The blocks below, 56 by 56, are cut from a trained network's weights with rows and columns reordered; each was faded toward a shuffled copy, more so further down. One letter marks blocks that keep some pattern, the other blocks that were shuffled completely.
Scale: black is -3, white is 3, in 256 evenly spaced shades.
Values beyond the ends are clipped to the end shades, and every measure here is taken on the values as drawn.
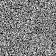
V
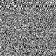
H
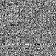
H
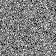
V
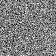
V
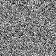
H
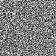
H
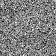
V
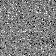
V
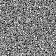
V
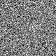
V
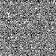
H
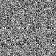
H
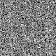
H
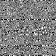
H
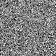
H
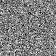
V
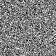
V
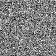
V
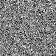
V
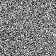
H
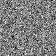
V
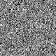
H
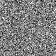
V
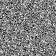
V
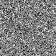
V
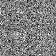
H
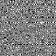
H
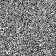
V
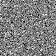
V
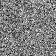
V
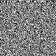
H
